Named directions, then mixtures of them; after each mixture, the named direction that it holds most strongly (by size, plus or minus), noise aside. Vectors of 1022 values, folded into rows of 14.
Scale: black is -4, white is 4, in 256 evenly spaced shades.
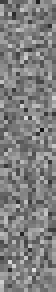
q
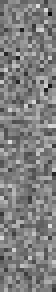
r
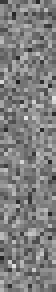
q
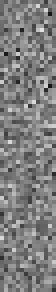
r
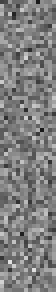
q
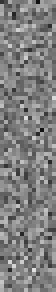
q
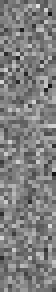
r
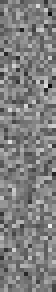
r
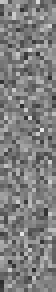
q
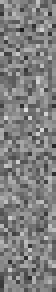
q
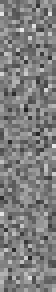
r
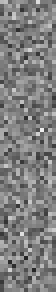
q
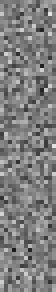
r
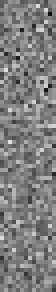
r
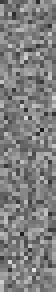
q
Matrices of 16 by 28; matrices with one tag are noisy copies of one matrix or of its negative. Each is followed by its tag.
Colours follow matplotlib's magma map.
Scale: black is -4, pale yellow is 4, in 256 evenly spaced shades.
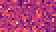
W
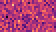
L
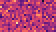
W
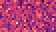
W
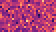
W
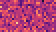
W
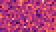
W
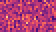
L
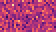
L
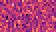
L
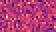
L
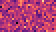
W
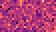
W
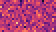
W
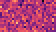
W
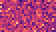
W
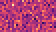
L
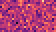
W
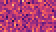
L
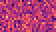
L
